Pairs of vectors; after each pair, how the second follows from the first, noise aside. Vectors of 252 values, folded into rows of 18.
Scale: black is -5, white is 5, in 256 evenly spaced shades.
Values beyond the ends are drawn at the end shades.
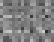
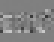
partly zeroed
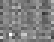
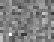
sign-scrambled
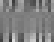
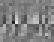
wrapped around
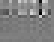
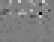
partly zeroed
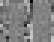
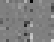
partly zeroed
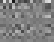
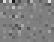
partly zeroed
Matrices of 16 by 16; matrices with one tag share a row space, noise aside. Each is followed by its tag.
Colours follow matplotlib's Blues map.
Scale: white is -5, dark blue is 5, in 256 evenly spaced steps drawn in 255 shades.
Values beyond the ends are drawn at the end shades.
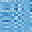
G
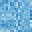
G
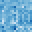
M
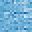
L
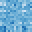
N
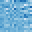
L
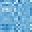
G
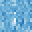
M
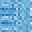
G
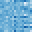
L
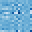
G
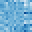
L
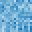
M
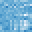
L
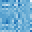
G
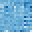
L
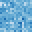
N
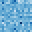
M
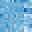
L
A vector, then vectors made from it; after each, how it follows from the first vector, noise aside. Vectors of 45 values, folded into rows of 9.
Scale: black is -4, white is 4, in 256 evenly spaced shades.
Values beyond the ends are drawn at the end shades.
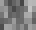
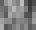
negated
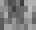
copied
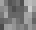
copied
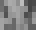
negated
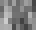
reversed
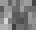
reversed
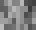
negated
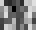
scaled up
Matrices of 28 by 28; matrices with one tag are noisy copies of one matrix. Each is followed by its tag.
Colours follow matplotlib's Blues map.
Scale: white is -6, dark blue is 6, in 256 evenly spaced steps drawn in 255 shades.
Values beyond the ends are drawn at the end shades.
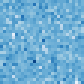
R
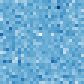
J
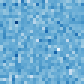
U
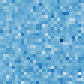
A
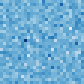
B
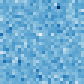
J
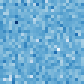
U
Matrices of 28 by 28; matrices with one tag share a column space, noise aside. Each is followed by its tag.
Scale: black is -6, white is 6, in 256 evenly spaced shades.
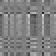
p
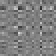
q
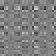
q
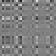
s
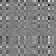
s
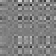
s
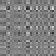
q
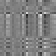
p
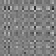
q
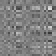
q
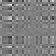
s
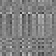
p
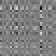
q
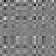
s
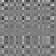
s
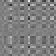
s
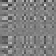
s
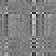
p
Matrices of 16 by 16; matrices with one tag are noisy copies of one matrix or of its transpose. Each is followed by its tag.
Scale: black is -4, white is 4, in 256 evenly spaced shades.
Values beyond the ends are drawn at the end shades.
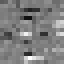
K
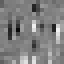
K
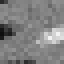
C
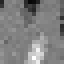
C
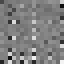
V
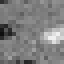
C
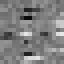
K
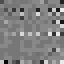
V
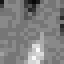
C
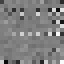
V
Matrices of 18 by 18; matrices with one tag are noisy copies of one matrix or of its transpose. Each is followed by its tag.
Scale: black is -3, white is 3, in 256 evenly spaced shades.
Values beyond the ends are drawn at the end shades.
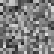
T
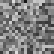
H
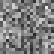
H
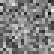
T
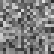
H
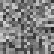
H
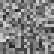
H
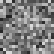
T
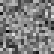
T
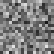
H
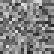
H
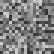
H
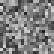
T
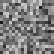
H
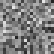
H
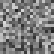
H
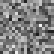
H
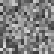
T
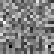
H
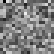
T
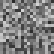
H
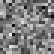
T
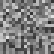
H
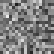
H
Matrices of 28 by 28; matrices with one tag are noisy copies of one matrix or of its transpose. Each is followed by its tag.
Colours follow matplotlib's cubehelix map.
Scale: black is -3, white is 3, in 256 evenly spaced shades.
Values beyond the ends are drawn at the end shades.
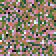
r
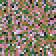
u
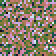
u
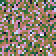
u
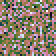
r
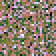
r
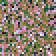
u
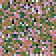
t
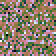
r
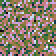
u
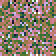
t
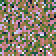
u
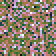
r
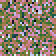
t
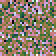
t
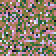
r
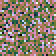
t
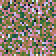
t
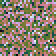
u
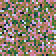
t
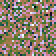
r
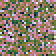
t
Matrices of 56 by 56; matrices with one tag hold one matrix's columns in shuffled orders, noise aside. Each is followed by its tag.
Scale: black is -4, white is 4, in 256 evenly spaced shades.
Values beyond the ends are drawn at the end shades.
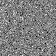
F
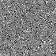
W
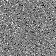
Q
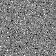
F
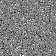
F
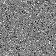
W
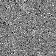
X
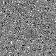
W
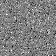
F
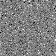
X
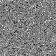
Q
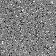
W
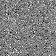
F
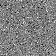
Q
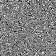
X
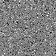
X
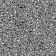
Q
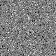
F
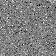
Q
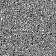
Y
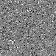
W
